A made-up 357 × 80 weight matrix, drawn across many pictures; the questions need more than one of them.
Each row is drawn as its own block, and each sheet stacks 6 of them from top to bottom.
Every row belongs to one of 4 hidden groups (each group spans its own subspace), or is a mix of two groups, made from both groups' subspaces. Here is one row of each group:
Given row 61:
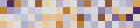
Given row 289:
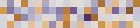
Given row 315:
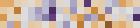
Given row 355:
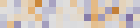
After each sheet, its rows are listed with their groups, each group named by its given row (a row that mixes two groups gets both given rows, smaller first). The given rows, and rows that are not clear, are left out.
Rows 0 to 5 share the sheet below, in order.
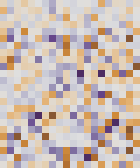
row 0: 289
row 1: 289
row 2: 61
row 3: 355
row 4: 355
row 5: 289
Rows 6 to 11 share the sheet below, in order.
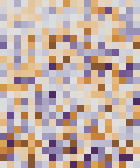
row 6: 355
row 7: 289 and 315
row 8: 355
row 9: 315
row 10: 289 and 355
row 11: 61
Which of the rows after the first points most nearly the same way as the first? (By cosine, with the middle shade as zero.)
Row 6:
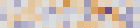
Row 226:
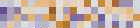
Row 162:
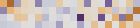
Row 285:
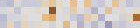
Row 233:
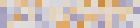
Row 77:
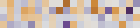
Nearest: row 77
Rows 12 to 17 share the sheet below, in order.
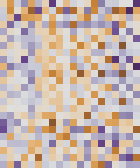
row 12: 289
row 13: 61
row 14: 61
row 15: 61
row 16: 315
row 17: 315 and 355
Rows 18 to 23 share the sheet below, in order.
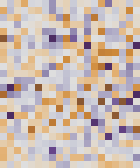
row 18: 289
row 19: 289 and 315
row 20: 355
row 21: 61
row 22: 61 and 315
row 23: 315
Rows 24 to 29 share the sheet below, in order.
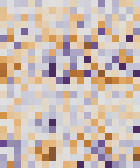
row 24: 315
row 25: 289
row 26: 315
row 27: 289
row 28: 315
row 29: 315
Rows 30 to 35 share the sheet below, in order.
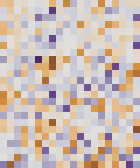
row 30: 315 and 355
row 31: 315
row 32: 315 and 355
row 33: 315
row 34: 315
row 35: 289 and 355
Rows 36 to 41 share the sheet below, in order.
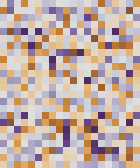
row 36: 289
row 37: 61 and 315
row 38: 289
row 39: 289 and 315
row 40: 289
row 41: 355
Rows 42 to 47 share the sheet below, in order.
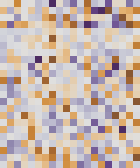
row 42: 289 and 355
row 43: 315
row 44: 355
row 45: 289 and 315
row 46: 61
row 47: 289 and 315
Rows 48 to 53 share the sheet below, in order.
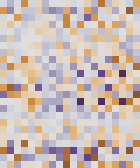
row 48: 289
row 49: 289 and 355
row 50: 61
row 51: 61
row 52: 315
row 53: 289
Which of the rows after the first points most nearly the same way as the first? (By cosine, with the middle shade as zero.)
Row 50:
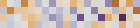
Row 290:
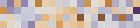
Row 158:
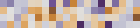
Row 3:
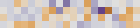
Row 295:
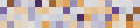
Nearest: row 295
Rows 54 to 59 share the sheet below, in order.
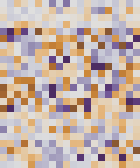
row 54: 355
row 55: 61
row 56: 355
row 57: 289 and 315
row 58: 289 and 315
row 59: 61
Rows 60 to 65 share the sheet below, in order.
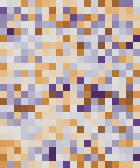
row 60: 315
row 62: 315
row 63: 355
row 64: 61
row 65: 315
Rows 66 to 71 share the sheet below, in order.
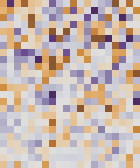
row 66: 61
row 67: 355
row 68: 315 and 355
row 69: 315
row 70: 315
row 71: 355
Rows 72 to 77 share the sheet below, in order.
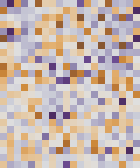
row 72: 61
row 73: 61
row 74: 315
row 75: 61
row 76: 355
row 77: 289 and 355
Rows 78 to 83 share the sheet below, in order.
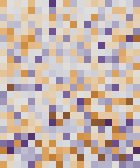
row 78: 289
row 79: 61 and 289
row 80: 61 and 315
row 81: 61
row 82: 355
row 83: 61
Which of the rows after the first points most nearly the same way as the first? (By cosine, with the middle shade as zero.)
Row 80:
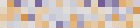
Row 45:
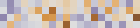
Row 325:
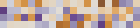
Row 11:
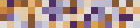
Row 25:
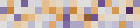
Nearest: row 25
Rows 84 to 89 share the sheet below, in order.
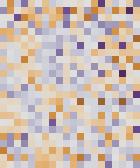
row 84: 289
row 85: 61
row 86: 61
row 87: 61
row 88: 315 and 355
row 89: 61 and 315
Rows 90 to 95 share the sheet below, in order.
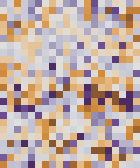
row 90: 355
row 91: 61
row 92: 315
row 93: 355
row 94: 315 and 355
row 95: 61 and 355
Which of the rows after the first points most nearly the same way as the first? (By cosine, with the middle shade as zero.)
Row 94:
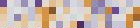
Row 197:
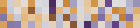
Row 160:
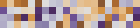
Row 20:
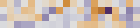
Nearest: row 197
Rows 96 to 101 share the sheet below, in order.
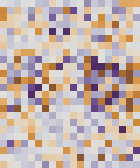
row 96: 289 and 315
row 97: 355
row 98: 355
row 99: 355
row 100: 61
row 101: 61
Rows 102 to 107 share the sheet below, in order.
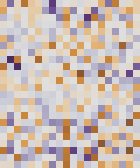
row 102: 61 and 289
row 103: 61 and 289
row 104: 61
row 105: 315
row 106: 289
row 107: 289
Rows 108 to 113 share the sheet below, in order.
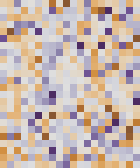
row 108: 355
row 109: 61
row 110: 355
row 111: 315
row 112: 355
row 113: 315
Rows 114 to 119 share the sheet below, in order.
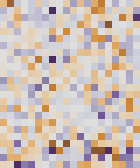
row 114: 61 and 315
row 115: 355
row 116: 355
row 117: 355
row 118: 315
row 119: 355
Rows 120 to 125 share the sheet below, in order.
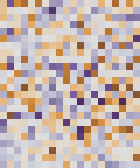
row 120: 61 and 315
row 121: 61
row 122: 289
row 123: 61
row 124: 61
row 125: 315
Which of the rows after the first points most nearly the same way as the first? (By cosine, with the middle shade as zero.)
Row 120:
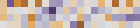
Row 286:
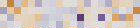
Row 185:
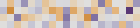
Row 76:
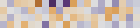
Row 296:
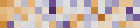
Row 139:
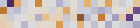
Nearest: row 139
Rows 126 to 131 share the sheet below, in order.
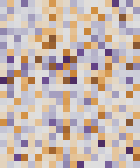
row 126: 61
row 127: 315
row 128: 289 and 355
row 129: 289
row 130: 289
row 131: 289 and 315
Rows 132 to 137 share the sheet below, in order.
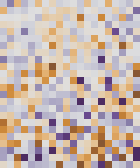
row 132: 61
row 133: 61
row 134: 315
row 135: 61
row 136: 315
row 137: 61 and 315
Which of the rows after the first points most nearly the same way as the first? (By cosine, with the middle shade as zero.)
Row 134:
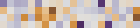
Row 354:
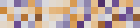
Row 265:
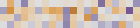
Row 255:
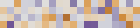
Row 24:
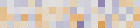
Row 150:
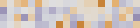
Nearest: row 24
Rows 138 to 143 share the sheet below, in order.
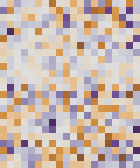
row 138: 289 and 355
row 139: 61
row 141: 289
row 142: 315
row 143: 61
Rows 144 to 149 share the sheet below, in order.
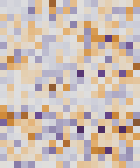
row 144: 289
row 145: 355
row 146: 61
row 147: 355
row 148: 61
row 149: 355
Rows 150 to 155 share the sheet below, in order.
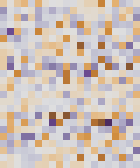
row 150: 315
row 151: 61
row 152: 289
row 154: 355
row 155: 61
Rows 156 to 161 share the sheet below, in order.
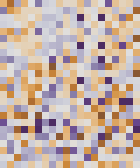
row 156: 61
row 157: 61
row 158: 315 and 355
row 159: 61 and 355
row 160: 315
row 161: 289
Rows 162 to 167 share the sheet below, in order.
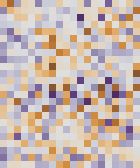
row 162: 61
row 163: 61 and 315
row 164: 315
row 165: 289 and 355
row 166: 355
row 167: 315
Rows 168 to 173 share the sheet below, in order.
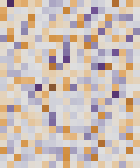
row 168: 61
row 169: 289
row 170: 355
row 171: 355
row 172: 289
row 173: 289
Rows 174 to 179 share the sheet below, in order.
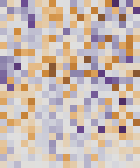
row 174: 61
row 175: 355
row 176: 315
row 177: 61
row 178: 61
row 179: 289
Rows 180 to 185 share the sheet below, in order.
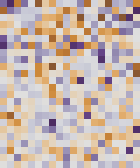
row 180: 61
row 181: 315
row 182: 315
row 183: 289
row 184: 61 and 315
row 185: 289
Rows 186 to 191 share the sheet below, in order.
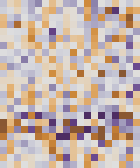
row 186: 355
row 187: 289 and 355
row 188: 61
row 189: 289
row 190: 315
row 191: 289
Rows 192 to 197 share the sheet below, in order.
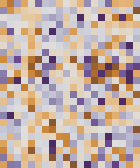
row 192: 61
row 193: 61 and 355
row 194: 355
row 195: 61
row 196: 61 and 315
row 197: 289
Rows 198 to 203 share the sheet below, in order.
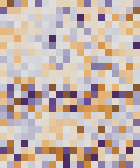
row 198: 61
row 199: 315
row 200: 355
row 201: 289
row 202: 61
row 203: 289
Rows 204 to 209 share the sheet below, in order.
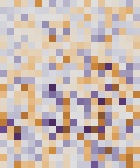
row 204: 315 and 355
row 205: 315 and 355
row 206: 355
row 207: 61 and 289
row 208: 289 and 355
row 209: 355
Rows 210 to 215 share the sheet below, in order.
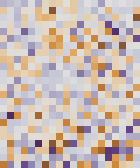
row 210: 315
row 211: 61
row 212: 61 and 355
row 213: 289
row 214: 61
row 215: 355
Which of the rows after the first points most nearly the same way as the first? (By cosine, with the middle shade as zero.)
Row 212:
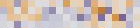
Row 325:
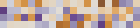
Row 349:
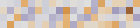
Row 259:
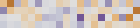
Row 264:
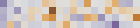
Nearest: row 259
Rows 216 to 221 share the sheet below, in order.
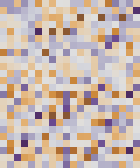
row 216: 61
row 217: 355
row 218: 289 and 315
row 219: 289
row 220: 355
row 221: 289
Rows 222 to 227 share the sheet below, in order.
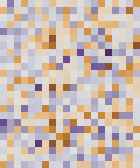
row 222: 289
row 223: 315
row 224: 355
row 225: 355
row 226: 315
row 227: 355
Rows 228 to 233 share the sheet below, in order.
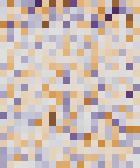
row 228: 355
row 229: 289
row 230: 289
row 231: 289
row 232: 289 and 315
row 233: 315
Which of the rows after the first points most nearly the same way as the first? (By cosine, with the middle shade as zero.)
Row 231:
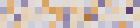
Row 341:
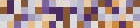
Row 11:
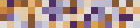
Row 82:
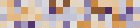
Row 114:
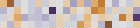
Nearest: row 82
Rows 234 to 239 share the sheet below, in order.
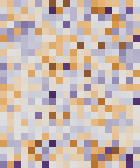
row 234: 355
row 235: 61
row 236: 289 and 315
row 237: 315
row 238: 355
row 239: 355
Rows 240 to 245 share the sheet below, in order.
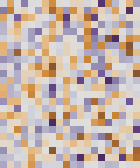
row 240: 289
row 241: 355
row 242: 315
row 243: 289 and 355
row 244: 315 and 355
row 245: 61 and 315
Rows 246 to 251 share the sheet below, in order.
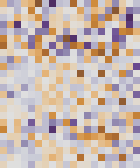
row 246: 355
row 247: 289 and 315
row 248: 61
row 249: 61
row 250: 289 and 315
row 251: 61
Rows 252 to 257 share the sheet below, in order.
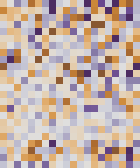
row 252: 315 and 355
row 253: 355
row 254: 61
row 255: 289 and 355
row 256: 315 and 355
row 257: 289 and 355
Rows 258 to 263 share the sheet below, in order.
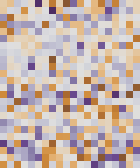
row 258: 289 and 355
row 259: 61
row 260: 289
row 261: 289
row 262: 315
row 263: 61 and 355
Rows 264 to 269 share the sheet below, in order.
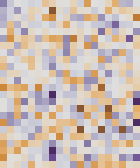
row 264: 315
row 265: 289
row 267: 315
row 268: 61
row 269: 61 and 315
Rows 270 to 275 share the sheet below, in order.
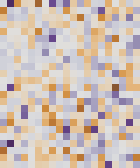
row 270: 61 and 355
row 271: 315 and 355
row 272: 355
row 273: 61 and 355
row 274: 289
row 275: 61 and 315
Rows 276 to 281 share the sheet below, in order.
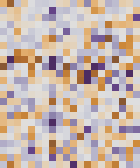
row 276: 61 and 315
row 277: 355
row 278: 61 and 289
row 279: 61 and 289
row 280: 61 and 315
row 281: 289
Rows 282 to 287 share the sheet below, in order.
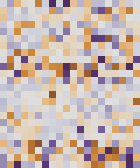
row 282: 355
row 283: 355
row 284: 289
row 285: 315
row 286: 61
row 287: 355
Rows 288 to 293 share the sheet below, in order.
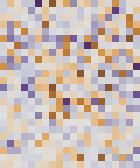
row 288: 355
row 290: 61
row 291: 61 and 289
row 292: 355
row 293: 61
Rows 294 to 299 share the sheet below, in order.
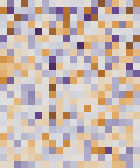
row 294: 289
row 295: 61 and 355
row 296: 289 and 315
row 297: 61 and 289
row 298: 355
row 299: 355
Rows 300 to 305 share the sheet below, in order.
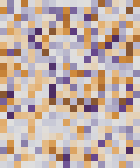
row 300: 289
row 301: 355
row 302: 315
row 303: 61 and 289
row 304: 61
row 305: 289
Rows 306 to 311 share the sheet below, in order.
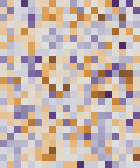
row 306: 61
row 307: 61
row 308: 61 and 355
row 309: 355
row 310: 289
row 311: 315
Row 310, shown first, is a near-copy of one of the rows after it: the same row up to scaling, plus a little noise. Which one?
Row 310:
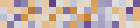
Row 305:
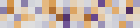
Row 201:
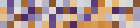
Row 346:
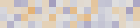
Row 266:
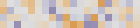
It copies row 346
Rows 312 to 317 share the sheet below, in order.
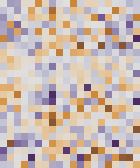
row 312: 315 and 355
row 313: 61
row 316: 315 and 355
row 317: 61
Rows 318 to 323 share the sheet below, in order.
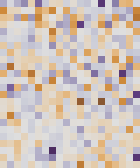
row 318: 315
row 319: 289
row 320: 61 and 289
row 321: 61
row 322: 61
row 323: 315
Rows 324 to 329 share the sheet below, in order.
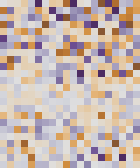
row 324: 289 and 355
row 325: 315
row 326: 61
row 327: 355
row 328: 315
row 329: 61 and 315
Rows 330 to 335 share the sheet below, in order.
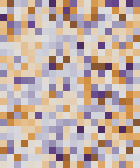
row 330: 61 and 289
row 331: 61
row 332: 355
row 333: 355
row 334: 61
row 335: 289
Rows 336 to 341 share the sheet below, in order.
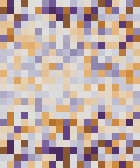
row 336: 289
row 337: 61 and 289
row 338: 355
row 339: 315
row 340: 289
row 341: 289
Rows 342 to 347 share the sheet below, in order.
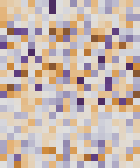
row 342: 289 and 315
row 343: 61 and 355
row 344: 289 and 315
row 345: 61
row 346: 289
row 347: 289 and 355
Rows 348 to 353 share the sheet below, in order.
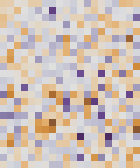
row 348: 315
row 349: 289
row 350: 61
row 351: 289
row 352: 315
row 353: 61 and 289
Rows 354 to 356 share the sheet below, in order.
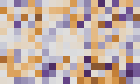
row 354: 315 and 355
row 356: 315 and 355
